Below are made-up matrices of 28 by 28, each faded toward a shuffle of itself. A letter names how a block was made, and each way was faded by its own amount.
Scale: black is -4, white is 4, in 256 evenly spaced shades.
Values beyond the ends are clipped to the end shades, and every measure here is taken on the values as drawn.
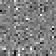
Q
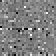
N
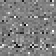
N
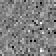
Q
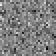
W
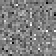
Q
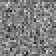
W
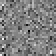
W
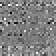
N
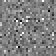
Q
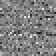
N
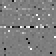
N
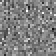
W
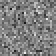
W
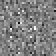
W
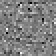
Q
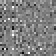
Q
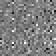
Q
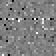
N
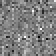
Q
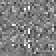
Q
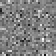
N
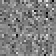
Q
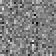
W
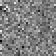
W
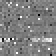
N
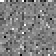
N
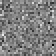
W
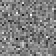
W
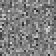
W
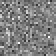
W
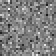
W
